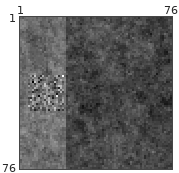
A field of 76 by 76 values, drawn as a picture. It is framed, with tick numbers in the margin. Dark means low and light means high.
On average the colour sits 30% of the way up the scale. No regular stripes run through it. Values change most from cell to cell in the middle left. An odd patch, rougher than its surroundings, sits in the middle left. A vertical seam about 30% of the way across splits the table, and the left part is higher.
